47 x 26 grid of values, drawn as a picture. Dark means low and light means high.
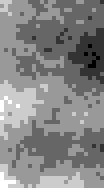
On average the colour sits 50% of the way up the scale. Values rise toward the bottom left. Horizontal stripes repeat 2 times down the table. The texture is blotchy.
